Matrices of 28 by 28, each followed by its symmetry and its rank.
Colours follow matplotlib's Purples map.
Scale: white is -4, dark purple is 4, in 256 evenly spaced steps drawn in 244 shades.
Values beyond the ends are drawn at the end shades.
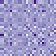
symmetric, rank three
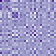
symmetric, rank three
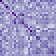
symmetric, rank five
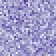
neither, full rank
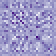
symmetric, rank three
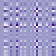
neither, rank one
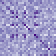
symmetric, rank five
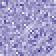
symmetric, full rank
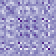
symmetric, rank three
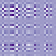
neither, rank one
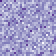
symmetric, full rank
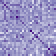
symmetric, rank five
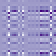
neither, rank one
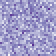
neither, full rank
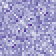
symmetric, full rank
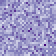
symmetric, full rank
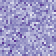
neither, full rank
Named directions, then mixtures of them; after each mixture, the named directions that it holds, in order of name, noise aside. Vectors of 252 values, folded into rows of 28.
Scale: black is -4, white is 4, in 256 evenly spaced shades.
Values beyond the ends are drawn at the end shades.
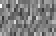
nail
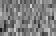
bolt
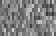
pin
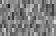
nail, pin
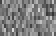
pin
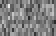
nail, pin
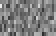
bolt, nail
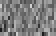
bolt, nail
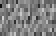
nail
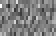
nail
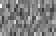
nail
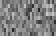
pin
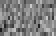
bolt, pin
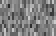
nail, pin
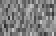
bolt, pin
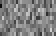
nail, pin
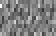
nail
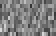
bolt, nail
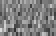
bolt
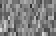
bolt, nail
